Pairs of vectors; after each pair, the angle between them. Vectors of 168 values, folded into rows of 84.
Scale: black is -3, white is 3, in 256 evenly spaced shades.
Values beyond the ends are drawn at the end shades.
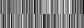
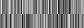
partly opposed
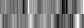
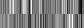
partly opposed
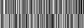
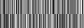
nearly opposite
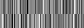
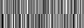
nearly opposite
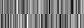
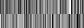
orthogonal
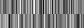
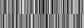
partly aligned
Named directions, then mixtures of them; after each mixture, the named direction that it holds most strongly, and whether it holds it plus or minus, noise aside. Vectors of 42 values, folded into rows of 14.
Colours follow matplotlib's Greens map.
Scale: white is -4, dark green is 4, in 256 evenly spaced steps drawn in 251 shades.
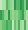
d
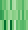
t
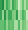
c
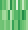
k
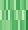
c, minus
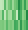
c, minus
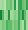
d, plus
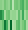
t, plus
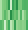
t, minus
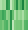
k, minus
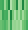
k, minus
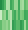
d, minus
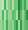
c, minus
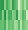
c, plus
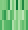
k, minus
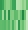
c, plus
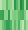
d, plus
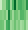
d, plus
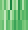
k, plus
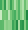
d, minus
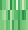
k, plus
